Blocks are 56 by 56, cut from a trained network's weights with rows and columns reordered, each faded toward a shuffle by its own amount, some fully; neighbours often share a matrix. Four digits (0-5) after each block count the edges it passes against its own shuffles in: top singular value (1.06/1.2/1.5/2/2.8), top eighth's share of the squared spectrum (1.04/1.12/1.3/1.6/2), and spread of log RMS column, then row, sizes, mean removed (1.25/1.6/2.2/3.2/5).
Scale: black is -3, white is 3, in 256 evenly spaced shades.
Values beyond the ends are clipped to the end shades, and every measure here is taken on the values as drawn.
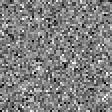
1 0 0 0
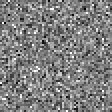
2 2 0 0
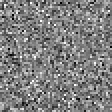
1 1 0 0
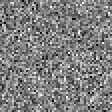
1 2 0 0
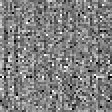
2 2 0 1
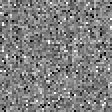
0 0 0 0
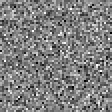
1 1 0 0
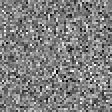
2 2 0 0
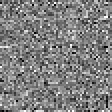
3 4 1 2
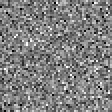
1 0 0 0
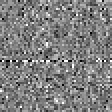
3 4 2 2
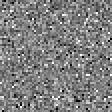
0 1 0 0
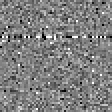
3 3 0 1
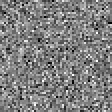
1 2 0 1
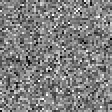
1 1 0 0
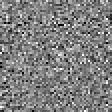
3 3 1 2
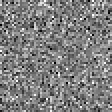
2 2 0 1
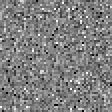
0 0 0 0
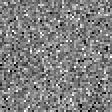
0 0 0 0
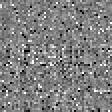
2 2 0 2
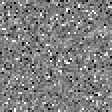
0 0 0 0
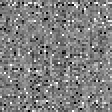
2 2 0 2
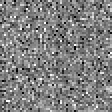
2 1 0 0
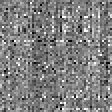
3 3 1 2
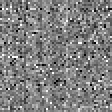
2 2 0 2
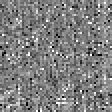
2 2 0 2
